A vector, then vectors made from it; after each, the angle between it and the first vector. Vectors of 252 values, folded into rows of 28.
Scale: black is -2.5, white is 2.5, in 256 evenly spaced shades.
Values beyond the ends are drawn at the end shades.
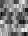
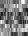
nearly parallel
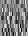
orthogonal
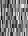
orthogonal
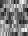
nearly parallel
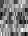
nearly parallel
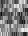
nearly parallel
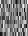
orthogonal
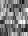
nearly opposite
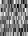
partly opposed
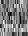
partly aligned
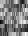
nearly opposite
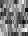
nearly parallel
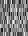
orthogonal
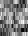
nearly opposite
